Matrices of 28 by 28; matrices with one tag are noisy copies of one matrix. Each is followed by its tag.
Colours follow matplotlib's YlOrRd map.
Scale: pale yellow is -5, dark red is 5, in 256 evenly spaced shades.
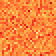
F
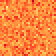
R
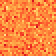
R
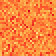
F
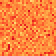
F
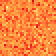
R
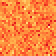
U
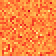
F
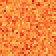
R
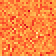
F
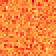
R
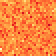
U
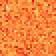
R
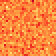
R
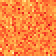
U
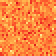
U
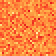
F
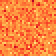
R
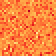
F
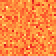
R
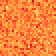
R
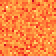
R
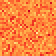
F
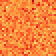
R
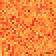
F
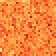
U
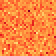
F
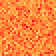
F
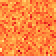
U
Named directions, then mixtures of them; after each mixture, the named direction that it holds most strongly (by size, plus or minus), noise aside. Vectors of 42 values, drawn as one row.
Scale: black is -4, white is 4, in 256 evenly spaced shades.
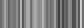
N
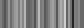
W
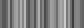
W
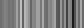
N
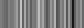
W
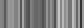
N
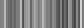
N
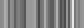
W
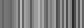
N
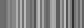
W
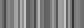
W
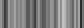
N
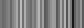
W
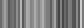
N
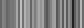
N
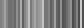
N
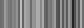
N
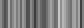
N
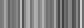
N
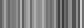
N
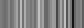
W
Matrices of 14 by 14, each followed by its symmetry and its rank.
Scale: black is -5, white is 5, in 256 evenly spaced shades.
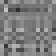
neither, rank two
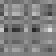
neither, rank one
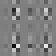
neither, rank one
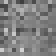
neither, rank three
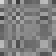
symmetric, rank two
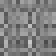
neither, rank two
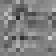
neither, rank three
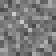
symmetric, full rank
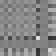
symmetric, rank two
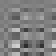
neither, rank one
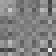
symmetric, rank two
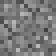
symmetric, full rank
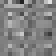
neither, rank two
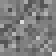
symmetric, full rank
